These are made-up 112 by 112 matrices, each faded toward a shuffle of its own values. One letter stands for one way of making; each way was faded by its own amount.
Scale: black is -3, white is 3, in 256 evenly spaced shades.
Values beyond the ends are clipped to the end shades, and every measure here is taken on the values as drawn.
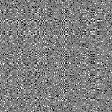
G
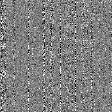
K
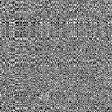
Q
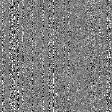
K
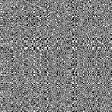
Q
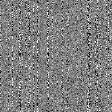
K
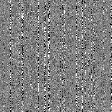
K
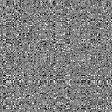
G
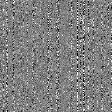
K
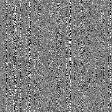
K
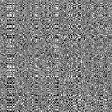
Q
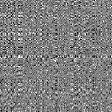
Q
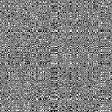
Q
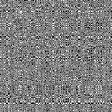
Q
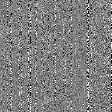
K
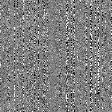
K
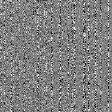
K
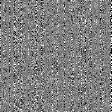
K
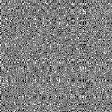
G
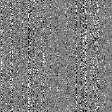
K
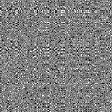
G
